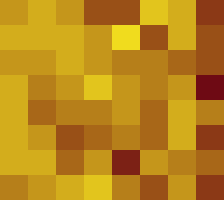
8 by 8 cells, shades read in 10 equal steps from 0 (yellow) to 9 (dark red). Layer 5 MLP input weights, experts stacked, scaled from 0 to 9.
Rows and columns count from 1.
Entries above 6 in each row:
1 0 0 1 0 1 1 1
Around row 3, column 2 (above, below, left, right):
2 4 3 2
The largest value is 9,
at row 4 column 8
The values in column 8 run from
4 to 9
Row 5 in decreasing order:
5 5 4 4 4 3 2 2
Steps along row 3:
same down up up same up up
